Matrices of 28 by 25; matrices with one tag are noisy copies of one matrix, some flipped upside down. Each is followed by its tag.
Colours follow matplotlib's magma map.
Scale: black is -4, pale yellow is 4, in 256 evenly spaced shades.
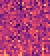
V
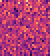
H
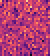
H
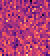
H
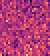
H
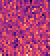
H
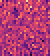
H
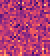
V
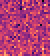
V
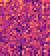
V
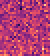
V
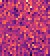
H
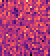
H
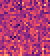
V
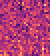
V
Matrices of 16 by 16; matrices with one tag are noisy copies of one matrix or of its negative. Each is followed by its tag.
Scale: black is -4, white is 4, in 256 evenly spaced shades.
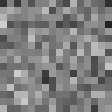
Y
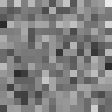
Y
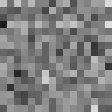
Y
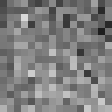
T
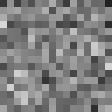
Y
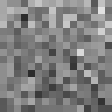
T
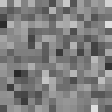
Y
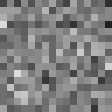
Y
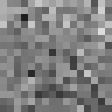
T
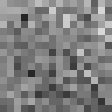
T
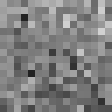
T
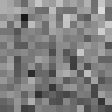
T
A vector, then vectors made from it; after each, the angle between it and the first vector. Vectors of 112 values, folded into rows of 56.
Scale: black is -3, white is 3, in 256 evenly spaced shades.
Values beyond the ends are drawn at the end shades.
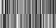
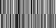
partly opposed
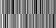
partly aligned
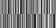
orthogonal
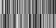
nearly parallel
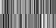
partly aligned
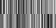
nearly opposite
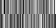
partly opposed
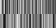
nearly parallel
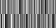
orthogonal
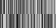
nearly opposite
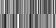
partly aligned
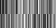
orthogonal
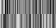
nearly parallel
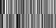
nearly opposite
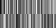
nearly opposite
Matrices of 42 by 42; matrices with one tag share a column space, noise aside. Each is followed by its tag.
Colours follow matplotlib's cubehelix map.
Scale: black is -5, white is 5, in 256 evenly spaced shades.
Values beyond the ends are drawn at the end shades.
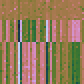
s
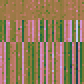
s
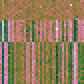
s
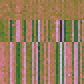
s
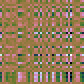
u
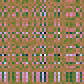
u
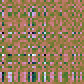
u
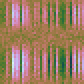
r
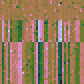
s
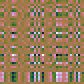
u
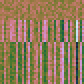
s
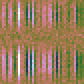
r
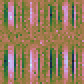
r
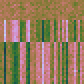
s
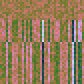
s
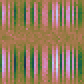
r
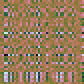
u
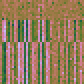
s
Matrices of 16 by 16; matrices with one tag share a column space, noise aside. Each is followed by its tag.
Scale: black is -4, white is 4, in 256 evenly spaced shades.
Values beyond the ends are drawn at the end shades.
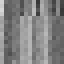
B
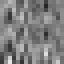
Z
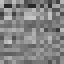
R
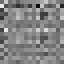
R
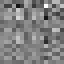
R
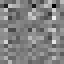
R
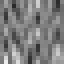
Z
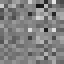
R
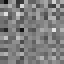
R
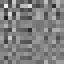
R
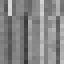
B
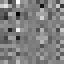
R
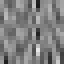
Z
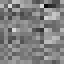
R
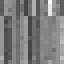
B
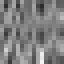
Z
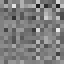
R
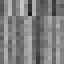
B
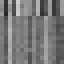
B
